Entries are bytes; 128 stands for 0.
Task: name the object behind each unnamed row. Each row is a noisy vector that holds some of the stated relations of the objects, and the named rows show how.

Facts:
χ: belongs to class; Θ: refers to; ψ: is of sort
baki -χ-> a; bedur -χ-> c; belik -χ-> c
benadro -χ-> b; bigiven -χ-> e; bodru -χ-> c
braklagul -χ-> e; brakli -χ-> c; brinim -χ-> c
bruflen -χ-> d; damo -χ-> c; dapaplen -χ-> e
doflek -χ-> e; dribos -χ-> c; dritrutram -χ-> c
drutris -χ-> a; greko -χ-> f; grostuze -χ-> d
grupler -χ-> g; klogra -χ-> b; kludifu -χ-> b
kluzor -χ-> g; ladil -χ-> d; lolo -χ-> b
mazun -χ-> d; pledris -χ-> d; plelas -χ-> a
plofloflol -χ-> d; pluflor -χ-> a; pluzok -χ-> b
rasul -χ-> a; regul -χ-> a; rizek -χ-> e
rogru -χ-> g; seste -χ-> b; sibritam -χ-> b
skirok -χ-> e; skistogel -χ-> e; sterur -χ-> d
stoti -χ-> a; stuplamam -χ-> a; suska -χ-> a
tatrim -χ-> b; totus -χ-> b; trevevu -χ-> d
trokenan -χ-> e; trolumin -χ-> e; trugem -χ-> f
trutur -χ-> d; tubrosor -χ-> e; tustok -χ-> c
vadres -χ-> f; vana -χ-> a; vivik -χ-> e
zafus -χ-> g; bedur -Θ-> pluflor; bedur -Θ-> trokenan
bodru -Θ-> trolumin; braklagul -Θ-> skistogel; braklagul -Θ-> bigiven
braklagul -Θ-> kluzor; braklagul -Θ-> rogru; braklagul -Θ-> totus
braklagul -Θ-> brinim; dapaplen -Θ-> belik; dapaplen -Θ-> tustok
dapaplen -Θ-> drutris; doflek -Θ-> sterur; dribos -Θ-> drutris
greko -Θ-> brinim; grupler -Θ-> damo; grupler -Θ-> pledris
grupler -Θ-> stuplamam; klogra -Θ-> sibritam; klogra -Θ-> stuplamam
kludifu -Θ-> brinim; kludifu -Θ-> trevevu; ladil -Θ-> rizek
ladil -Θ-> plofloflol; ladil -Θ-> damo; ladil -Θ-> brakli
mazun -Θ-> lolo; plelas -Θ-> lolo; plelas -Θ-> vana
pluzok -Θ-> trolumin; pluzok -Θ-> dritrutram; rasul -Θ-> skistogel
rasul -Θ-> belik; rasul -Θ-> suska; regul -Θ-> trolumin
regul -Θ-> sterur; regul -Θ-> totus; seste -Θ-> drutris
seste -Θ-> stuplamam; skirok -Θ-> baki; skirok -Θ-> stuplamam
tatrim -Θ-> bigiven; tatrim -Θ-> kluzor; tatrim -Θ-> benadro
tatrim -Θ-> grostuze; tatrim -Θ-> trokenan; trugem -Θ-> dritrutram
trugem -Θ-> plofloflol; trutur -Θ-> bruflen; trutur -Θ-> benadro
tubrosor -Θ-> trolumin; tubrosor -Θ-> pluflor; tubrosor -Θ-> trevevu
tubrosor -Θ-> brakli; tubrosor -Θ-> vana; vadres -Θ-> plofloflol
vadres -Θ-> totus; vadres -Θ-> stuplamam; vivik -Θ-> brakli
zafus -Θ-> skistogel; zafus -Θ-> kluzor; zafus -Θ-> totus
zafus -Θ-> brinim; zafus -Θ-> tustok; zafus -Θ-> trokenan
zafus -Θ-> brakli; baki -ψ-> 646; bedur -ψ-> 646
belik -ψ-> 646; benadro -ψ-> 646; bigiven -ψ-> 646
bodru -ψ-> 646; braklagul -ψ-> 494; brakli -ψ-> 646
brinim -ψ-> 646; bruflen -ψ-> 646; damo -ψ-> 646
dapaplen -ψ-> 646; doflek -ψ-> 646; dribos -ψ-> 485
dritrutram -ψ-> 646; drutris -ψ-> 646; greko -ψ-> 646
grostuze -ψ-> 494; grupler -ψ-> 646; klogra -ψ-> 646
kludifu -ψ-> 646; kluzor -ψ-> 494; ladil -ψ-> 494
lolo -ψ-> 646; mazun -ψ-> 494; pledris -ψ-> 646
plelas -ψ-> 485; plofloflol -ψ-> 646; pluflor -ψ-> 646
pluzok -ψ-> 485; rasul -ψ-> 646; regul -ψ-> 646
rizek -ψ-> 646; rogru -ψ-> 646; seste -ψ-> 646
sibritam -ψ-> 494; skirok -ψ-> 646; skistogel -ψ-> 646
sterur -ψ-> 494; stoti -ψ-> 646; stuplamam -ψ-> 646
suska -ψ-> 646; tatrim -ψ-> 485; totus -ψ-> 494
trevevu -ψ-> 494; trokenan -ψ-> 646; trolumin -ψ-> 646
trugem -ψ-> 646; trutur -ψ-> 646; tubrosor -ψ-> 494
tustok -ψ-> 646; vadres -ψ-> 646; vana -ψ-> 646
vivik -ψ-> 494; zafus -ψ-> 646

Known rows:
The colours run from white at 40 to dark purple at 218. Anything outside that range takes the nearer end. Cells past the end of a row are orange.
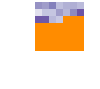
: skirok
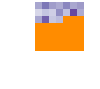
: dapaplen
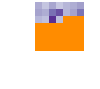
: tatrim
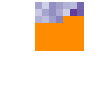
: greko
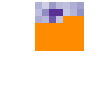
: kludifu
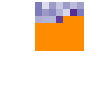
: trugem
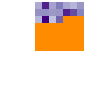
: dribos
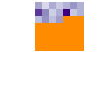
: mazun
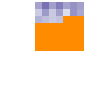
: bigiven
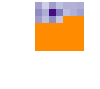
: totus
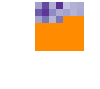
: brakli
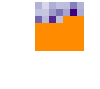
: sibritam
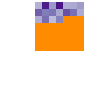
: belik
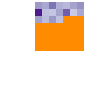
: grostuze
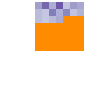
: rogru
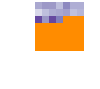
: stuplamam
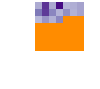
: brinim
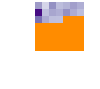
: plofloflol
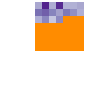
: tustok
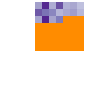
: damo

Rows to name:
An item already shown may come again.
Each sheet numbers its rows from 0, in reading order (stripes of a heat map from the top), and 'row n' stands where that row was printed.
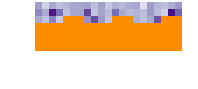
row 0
totus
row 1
pledris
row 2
vadres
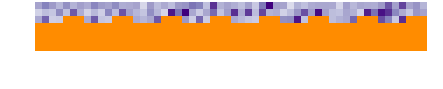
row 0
dapaplen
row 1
dapaplen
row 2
vadres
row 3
bruflen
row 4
sterur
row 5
klogra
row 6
vadres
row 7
dritrutram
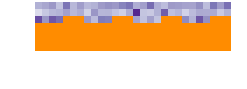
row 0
stuplamam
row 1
pluflor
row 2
grostuze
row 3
stoti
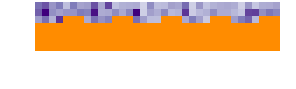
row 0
bodru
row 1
bedur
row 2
plofloflol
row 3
ladil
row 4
seste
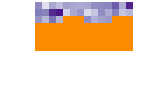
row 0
pluzok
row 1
suska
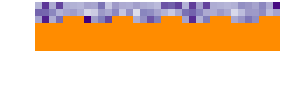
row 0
damo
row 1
baki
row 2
regul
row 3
damo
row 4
rasul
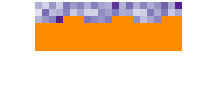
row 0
plelas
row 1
drutris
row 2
suska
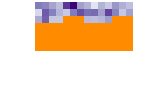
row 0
doflek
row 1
lolo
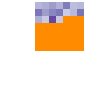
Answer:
benadro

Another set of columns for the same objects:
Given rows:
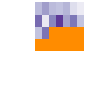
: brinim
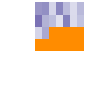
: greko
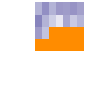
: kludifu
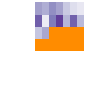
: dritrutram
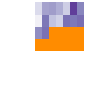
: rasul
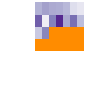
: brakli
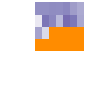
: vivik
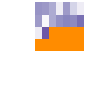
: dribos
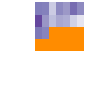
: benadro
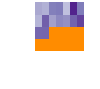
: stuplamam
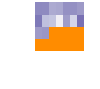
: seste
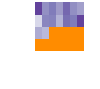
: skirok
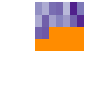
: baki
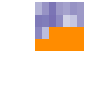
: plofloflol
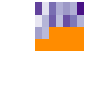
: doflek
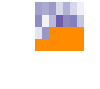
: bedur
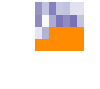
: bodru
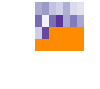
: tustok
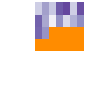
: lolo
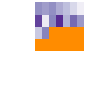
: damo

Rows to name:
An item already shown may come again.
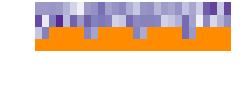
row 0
damo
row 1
pledris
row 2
trevevu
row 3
lolo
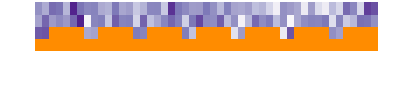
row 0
baki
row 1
dapaplen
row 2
stoti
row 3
trolumin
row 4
bedur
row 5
dribos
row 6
regul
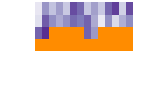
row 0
suska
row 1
lolo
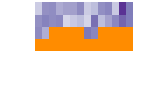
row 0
trevevu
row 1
stoti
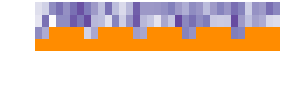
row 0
plelas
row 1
vadres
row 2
klogra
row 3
grostuze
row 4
benadro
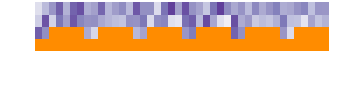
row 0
vana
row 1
ladil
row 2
trutur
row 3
bruflen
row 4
totus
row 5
pluzok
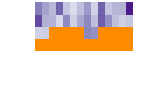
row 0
trugem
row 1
sterur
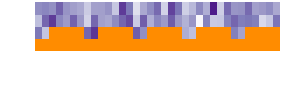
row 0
rizek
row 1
drutris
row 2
pluflor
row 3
mazun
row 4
pledris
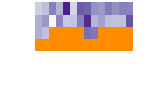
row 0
mazun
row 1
sibritam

